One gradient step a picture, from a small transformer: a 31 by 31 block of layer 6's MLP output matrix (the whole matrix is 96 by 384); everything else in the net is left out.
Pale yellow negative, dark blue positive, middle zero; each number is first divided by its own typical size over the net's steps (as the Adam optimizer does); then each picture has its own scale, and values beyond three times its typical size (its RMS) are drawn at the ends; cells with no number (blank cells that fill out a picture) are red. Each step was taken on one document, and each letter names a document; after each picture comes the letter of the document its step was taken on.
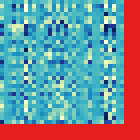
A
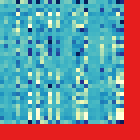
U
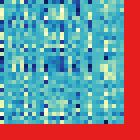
A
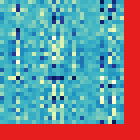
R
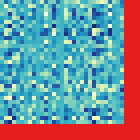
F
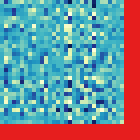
F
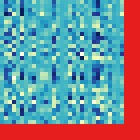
F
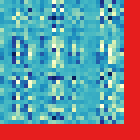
R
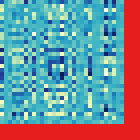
A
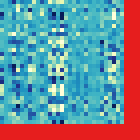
R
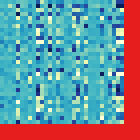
U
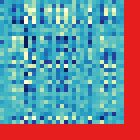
A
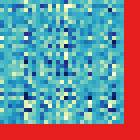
A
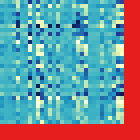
U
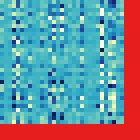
R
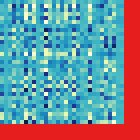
A
